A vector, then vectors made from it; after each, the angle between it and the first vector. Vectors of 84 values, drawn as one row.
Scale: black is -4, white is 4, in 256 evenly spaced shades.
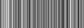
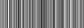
partly aligned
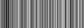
nearly opposite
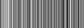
nearly parallel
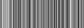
nearly parallel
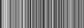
partly aligned
